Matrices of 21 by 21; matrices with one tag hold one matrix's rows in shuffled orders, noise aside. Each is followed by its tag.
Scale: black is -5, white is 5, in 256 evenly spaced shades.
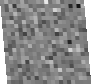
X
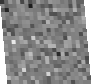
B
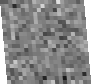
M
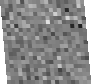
X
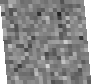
M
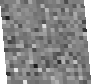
B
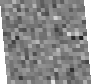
X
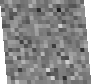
M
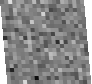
B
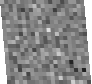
X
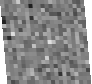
B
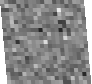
M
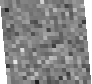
B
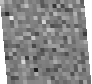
B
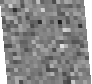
M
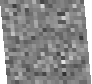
M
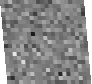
B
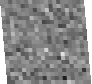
M
